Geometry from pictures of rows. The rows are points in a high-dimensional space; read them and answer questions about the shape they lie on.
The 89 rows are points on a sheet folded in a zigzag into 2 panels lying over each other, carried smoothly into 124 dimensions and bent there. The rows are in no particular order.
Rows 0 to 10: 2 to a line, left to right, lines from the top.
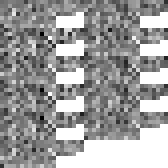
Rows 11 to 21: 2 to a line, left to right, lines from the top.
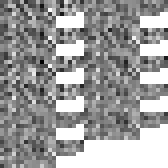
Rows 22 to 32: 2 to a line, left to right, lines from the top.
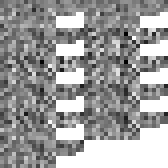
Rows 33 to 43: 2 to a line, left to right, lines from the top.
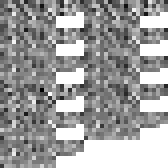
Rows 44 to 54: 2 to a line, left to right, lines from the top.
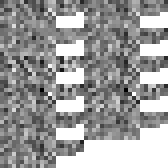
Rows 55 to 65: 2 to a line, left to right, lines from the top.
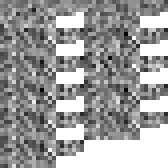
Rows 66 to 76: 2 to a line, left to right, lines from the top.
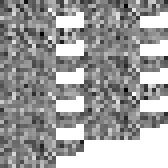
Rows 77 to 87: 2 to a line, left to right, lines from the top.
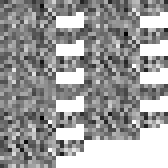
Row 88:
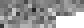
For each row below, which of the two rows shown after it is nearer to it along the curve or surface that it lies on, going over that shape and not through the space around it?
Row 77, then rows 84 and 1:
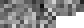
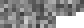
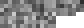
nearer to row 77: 84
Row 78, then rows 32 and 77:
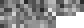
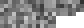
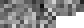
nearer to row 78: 77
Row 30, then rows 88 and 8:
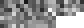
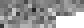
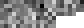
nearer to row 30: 88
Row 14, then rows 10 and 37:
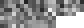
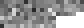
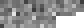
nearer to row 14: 10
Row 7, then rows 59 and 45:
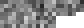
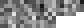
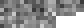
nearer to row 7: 59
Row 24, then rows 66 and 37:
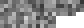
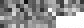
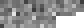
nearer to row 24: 37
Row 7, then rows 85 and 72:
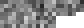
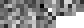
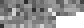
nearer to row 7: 85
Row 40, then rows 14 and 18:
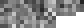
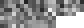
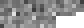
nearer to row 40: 14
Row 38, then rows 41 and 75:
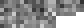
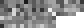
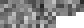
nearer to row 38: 41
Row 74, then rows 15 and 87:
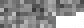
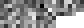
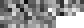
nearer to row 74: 87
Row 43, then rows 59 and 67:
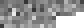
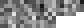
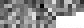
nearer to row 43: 59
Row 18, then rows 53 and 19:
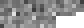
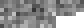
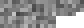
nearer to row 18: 19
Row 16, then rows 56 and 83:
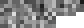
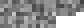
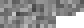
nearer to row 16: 56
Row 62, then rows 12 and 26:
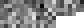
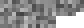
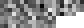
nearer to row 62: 26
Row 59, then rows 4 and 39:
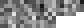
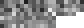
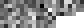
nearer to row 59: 39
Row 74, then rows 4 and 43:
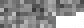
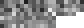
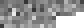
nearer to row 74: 4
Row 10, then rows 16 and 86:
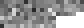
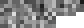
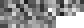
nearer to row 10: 86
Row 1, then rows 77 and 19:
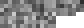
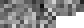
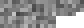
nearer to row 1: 19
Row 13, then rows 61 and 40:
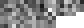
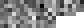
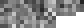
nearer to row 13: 40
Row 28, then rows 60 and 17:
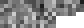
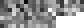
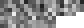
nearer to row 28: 17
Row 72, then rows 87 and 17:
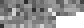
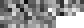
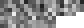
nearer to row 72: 87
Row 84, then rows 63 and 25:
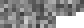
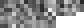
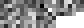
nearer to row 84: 63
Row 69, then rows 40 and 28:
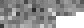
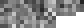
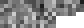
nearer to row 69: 40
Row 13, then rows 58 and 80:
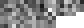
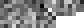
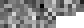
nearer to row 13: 58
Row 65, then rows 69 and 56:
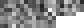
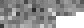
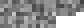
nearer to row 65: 69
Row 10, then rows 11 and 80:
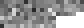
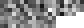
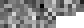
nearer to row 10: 11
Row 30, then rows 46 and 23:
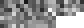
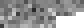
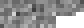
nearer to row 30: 46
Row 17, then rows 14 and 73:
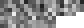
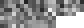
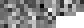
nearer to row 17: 73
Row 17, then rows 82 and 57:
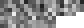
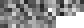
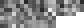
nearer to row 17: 82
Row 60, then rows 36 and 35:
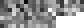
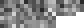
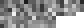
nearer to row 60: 36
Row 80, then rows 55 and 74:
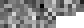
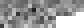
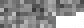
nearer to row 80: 74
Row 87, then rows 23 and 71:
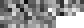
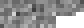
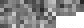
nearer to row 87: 71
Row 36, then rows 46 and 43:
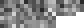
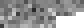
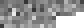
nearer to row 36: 46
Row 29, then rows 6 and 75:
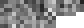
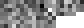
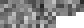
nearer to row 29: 6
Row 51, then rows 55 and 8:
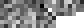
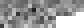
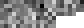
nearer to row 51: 8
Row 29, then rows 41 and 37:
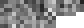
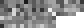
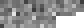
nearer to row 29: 41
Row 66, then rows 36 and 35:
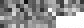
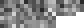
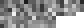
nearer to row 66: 36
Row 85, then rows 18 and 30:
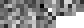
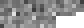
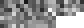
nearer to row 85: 30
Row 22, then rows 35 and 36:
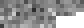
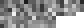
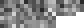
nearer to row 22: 36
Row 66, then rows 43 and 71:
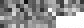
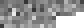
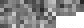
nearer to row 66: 71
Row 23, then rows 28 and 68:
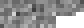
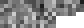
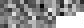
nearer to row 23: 28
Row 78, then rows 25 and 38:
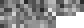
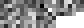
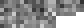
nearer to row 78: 38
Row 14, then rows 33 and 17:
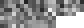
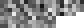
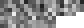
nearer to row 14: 33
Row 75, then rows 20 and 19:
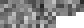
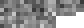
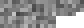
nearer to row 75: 19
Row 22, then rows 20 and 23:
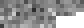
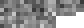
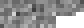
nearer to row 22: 20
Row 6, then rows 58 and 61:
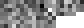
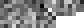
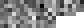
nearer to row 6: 58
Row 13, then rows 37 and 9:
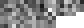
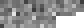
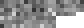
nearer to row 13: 9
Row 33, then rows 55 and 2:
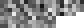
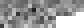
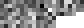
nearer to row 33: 2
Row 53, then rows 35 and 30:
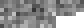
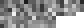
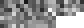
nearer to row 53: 30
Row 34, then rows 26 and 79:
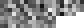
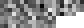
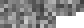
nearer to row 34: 26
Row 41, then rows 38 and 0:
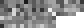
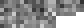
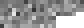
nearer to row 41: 38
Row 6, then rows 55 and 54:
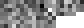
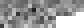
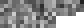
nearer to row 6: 54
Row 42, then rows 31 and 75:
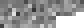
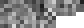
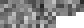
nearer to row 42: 75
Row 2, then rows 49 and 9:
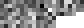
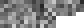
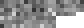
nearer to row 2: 49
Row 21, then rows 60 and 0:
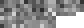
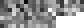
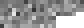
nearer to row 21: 60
